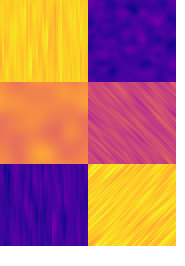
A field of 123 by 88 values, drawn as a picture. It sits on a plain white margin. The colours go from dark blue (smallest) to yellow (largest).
It is made of 3 by 2 panels. Panel 1,1: very high, streaked downward, faint in contrast. Panel 1,2: very low, blotchy, faint in contrast. Panel 2,1: high, smooth, faint in contrast. Panel 2,2: middling, slanting down to the right, faint in contrast. Panel 3,1: very low, streaked downward, faint in contrast. Panel 3,2: very high, slanting up to the right, faint in contrast.
